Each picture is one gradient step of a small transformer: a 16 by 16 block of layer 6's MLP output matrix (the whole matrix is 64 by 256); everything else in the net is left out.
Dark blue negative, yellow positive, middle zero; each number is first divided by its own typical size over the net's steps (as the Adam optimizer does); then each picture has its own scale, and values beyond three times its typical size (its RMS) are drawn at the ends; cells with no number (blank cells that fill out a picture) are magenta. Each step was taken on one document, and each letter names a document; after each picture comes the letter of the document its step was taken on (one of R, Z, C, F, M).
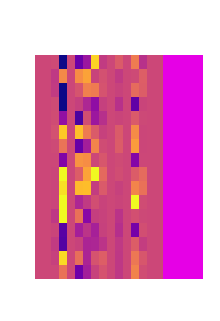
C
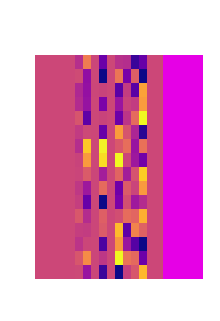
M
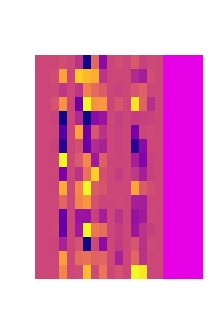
C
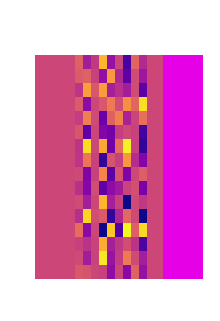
M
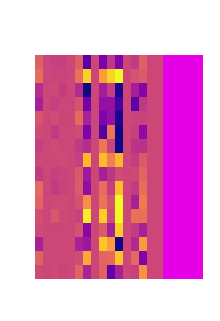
M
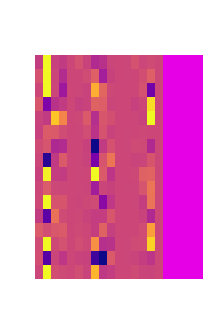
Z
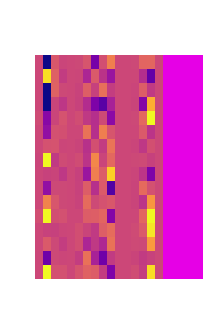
Z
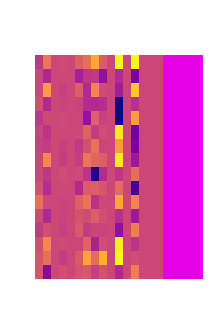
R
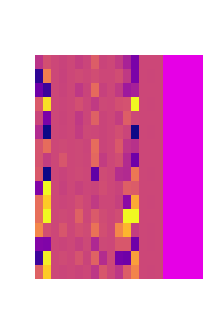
R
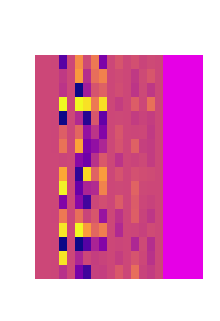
C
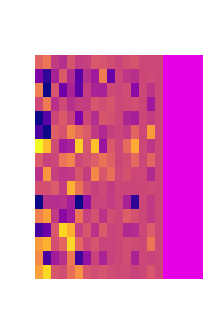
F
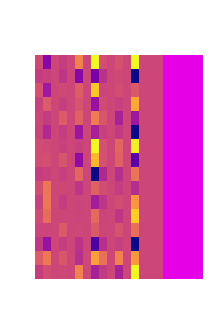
R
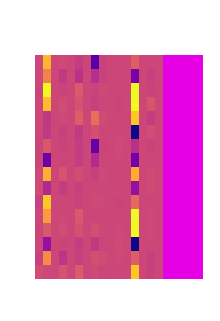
R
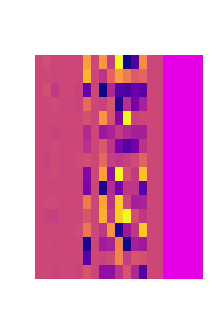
M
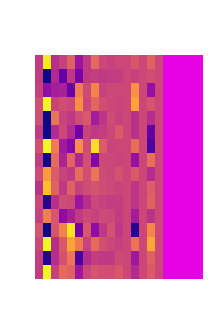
F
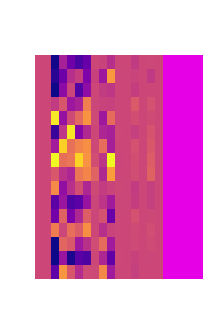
F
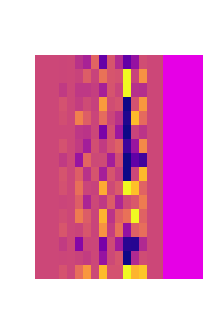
M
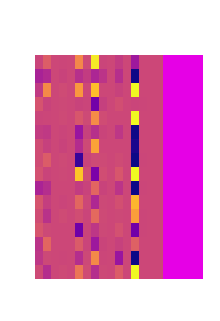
R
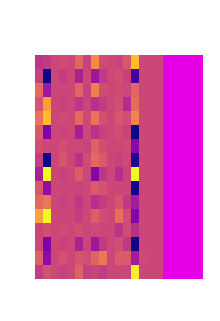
R
